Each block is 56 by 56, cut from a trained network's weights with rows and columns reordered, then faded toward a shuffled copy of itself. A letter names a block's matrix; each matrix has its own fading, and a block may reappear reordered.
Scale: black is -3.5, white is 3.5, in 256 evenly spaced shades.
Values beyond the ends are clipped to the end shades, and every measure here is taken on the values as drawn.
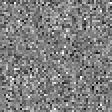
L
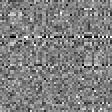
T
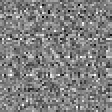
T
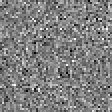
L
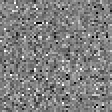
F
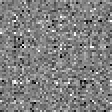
F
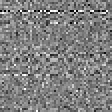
T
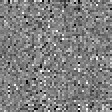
F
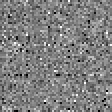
F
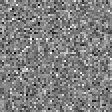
L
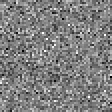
L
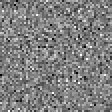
L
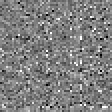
F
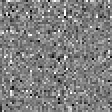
F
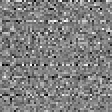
T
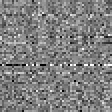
T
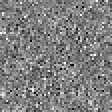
L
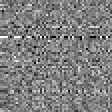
T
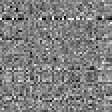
T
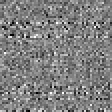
T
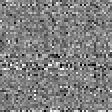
T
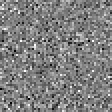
L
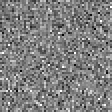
L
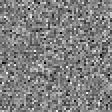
L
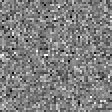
L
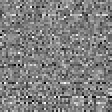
T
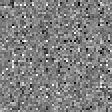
F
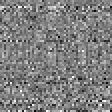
T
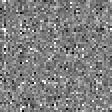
F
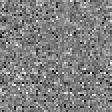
F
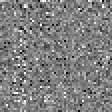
F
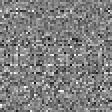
T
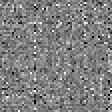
F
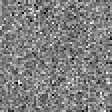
L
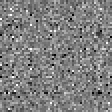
F
